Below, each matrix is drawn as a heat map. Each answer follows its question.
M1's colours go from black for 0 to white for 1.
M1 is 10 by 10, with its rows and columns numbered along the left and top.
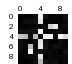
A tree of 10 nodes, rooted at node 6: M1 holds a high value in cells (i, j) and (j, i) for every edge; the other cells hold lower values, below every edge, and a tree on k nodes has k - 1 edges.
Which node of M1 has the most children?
4
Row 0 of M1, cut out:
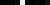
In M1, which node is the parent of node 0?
4
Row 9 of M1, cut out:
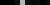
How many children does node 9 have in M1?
0
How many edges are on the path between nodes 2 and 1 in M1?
3
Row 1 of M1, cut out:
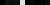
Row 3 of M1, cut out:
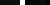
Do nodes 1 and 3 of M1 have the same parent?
yes
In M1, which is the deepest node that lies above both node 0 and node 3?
4
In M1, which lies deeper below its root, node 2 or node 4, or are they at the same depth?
the same depth
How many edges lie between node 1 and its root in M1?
2
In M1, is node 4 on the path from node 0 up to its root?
yes
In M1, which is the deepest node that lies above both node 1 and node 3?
4
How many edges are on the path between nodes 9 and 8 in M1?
2
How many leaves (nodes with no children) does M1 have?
7
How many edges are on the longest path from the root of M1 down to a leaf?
2
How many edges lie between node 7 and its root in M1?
2
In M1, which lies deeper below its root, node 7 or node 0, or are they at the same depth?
the same depth
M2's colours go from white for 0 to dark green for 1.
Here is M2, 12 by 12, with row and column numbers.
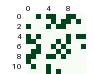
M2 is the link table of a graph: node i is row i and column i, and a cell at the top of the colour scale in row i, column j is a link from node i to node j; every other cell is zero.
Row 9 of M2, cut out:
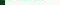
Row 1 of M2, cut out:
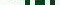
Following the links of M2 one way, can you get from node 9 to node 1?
yes
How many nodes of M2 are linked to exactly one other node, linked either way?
1
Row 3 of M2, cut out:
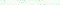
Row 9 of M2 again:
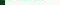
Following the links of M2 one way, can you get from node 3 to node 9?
no
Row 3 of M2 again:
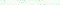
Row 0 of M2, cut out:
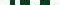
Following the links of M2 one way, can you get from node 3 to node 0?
no
